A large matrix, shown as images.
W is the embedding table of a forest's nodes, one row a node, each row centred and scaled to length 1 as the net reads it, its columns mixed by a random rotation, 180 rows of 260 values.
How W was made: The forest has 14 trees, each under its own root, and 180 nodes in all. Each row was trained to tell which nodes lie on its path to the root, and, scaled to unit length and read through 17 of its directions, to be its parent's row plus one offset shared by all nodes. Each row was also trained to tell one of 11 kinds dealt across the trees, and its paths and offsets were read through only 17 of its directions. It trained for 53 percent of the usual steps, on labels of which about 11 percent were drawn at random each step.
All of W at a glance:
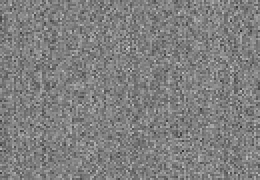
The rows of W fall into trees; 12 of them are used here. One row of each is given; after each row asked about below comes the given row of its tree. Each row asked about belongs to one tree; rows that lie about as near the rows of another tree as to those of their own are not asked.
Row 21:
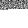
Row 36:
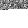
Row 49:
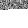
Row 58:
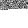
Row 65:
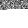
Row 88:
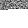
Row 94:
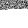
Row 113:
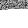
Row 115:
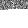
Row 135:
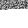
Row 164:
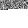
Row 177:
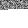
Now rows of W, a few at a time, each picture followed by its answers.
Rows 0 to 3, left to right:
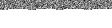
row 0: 177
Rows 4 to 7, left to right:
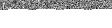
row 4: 65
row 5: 58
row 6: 36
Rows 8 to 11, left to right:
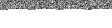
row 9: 36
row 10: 94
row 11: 36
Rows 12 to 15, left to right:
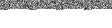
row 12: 94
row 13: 94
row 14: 21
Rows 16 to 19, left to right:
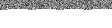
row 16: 49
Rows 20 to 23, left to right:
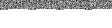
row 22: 177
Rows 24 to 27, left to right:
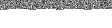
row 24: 36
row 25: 49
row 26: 177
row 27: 36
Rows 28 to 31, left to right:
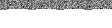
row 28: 94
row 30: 94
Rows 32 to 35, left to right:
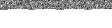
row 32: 135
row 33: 177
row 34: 115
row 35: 65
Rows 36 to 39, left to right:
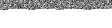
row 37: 58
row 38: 115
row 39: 58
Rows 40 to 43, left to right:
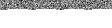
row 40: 49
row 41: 49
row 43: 21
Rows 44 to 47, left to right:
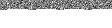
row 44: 65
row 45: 36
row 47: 36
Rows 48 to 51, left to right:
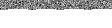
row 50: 88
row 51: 135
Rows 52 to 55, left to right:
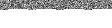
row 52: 36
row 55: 177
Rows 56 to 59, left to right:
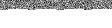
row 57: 36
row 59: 164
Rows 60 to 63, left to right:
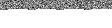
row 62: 177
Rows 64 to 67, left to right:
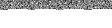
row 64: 94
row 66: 65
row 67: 177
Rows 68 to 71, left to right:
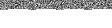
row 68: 36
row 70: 115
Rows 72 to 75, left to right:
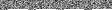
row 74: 135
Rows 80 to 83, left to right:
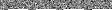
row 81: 49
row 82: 49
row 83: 177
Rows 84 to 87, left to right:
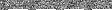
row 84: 88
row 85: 115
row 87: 115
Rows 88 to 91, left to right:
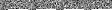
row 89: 58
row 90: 21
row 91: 36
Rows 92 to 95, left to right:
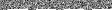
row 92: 58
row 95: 49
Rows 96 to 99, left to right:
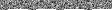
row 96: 135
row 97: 94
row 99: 49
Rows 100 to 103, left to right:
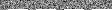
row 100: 113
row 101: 115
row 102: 177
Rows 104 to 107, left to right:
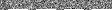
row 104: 58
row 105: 58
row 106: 88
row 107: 49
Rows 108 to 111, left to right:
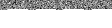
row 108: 65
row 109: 88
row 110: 65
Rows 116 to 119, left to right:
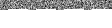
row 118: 58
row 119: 65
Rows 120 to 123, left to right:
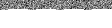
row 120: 94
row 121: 135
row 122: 36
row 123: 113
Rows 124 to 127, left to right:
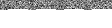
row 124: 135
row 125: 88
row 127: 65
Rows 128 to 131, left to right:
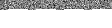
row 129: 115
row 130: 177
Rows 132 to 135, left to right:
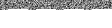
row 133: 88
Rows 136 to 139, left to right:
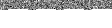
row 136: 36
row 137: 113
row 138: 21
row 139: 94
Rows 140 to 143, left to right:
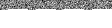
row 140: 49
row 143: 115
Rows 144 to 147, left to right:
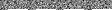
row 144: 49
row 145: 115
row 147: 58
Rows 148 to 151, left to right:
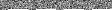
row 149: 58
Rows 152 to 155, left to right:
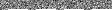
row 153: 58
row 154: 65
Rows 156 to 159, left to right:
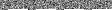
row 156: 94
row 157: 58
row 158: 177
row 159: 135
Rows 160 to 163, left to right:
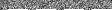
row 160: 164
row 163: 49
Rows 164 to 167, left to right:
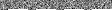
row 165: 177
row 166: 88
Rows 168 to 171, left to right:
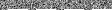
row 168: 49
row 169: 115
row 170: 177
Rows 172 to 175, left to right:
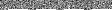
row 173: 135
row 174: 94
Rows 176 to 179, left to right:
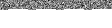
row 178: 94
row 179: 135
